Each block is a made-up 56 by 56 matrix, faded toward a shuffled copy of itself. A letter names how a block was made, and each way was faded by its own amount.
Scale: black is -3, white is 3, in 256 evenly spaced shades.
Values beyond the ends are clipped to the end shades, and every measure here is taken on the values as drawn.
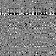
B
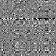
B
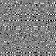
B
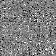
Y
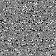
Y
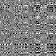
B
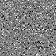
Y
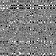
B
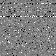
Y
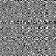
B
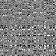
B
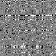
B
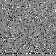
Y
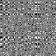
B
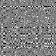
B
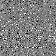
Y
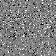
Y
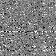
Y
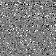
Y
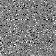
Y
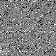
Y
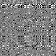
B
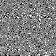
Y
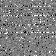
Y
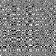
B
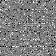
Y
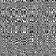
B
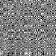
B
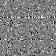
Y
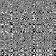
B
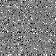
Y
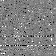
Y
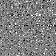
Y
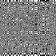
B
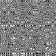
B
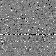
Y
